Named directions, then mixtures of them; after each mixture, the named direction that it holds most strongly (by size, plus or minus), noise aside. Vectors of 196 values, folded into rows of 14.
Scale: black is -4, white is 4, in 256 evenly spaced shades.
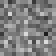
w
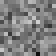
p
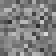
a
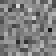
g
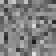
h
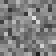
p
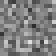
w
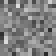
h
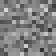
a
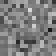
g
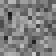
h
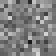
w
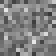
h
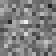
a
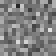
g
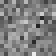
h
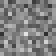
w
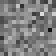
g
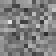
a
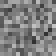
a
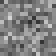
p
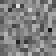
g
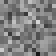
p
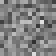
h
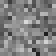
w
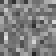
h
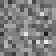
w
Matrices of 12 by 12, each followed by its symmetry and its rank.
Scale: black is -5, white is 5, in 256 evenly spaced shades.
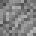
symmetric, full rank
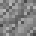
symmetric, full rank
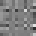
neither, rank two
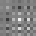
symmetric, rank one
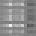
neither, rank one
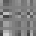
neither, rank one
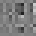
neither, rank two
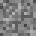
symmetric, full rank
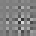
symmetric, rank one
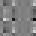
neither, rank one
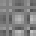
symmetric, rank one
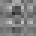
neither, rank two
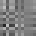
neither, rank one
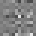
neither, rank two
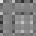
symmetric, rank one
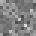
symmetric, full rank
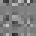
neither, rank two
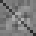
symmetric, full rank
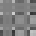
symmetric, rank one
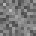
symmetric, full rank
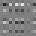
neither, rank one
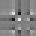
symmetric, rank one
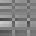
neither, rank one
